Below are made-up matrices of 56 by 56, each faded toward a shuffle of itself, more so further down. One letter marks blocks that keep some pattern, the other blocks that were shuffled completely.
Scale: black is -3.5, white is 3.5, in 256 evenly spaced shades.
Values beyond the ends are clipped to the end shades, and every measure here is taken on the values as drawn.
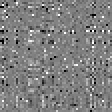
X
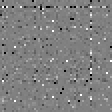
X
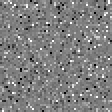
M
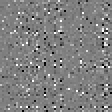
X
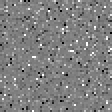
M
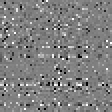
X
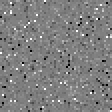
M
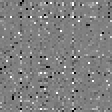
X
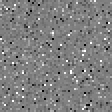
M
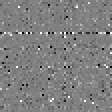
X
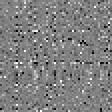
X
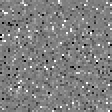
M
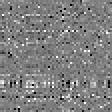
X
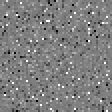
M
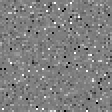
M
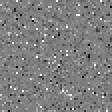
M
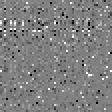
X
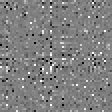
X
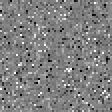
M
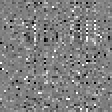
X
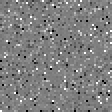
M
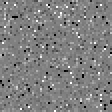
M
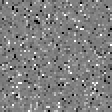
M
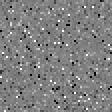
M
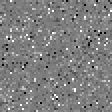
M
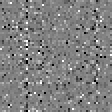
X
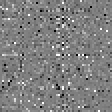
X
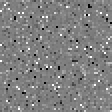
M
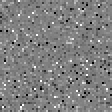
M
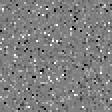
M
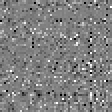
X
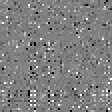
X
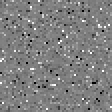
M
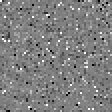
M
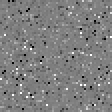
M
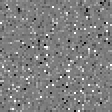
M
